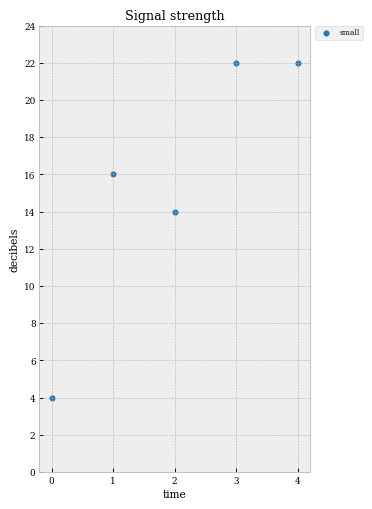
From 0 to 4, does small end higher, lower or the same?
higher
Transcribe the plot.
Title: Signal strength
x-axis: time, ticks 0 1 2 3 4
y-axis: decibels, ticks 0 2 4 6 8 10 12 14 16 18 20 22 24
Legend: small
Values:
small: 4 16 14 22 22
